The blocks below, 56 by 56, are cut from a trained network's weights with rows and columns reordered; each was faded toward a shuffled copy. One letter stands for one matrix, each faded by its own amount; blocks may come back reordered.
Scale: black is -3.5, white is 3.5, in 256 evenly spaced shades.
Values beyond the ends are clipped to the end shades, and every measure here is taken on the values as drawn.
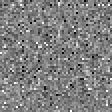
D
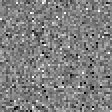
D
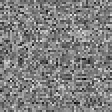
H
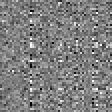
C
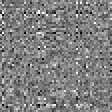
C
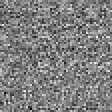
H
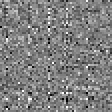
C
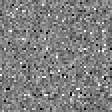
D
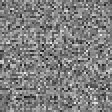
H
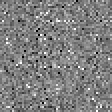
D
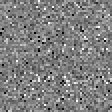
D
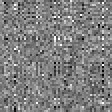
C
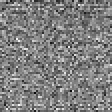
H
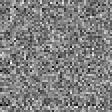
H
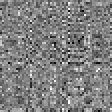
C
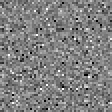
D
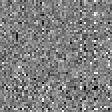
C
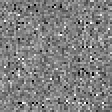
D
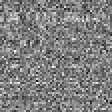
H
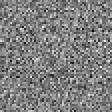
H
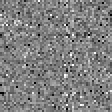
D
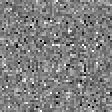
D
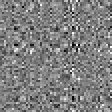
C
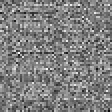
H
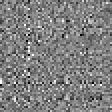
C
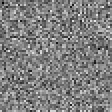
H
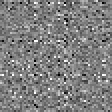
C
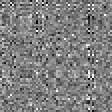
C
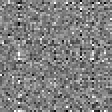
C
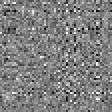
C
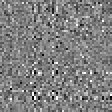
C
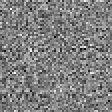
H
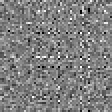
C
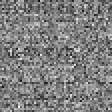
H
